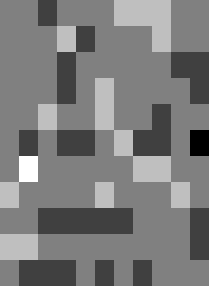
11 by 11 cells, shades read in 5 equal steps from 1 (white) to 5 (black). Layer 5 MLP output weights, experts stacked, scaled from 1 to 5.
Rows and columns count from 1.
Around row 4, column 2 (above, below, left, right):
3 3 3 3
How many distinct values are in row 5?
3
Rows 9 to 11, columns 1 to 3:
3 3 4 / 2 2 3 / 3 4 4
